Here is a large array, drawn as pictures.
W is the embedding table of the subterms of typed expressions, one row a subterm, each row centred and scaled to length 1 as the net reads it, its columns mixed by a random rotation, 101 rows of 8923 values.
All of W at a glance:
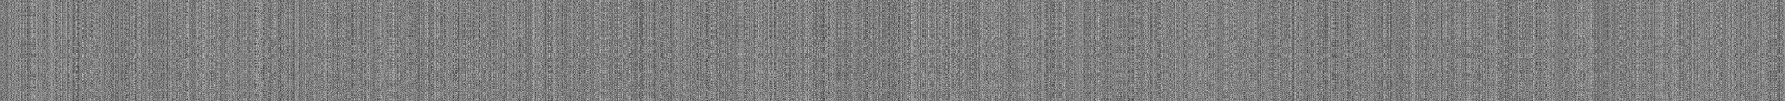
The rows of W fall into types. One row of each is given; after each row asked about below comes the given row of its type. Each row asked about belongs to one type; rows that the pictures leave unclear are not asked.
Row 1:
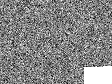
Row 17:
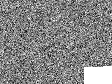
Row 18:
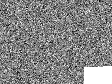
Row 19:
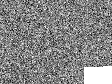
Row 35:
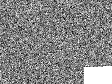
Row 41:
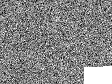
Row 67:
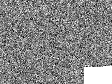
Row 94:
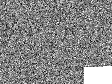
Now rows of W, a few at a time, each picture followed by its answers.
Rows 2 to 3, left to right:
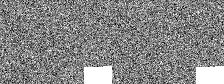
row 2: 19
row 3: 35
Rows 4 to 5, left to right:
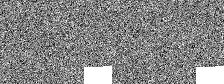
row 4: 41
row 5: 17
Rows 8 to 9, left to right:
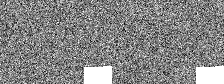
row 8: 94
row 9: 67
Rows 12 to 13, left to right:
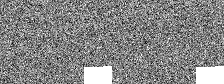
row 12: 1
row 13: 35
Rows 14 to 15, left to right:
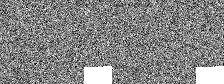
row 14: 18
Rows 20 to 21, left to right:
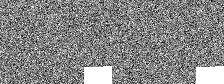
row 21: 18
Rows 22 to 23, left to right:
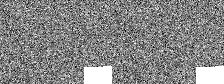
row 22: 19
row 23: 19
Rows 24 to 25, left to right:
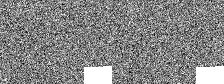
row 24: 35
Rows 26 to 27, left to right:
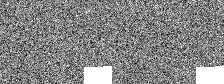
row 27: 67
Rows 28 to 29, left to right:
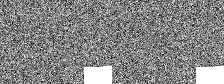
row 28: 19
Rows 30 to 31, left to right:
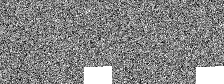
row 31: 18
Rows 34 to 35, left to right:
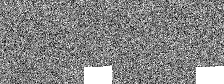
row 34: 67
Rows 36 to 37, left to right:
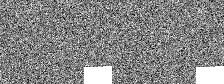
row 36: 35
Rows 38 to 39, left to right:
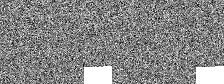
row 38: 1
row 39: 18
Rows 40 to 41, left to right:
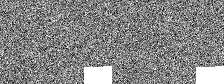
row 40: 17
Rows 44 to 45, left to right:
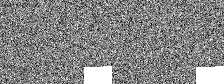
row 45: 19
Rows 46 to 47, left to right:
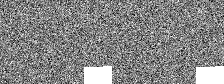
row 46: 19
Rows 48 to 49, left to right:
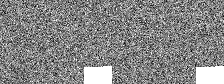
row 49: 1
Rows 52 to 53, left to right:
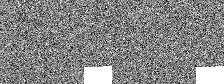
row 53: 35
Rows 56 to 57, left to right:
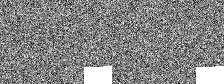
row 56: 19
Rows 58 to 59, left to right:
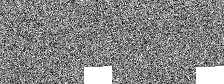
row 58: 67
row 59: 35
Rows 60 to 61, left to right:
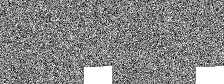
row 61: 41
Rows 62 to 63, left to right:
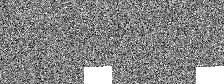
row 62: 35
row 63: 94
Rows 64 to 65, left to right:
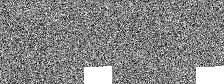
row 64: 35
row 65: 41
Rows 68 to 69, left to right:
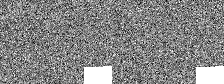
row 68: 41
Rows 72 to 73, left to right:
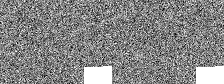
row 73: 41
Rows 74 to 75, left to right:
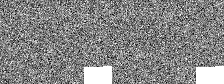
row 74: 19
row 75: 41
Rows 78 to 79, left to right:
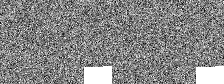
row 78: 41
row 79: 19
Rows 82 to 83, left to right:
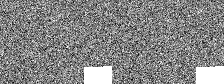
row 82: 17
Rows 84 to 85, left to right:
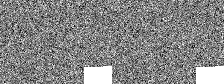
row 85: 17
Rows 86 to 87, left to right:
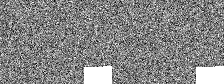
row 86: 94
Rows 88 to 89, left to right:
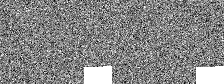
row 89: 17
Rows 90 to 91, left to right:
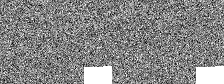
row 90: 1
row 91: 41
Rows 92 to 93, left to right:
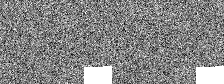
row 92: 67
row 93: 67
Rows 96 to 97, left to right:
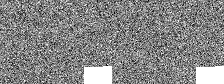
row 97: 41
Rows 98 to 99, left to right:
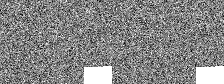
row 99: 1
